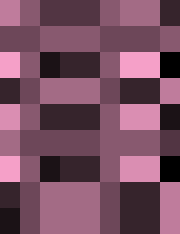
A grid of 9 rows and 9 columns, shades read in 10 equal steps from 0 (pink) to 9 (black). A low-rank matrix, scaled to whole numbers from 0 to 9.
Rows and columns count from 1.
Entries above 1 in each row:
9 9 6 9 6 9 6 9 9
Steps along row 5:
up up same same down down same up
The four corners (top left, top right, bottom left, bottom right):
2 7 8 2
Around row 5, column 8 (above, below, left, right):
7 4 1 8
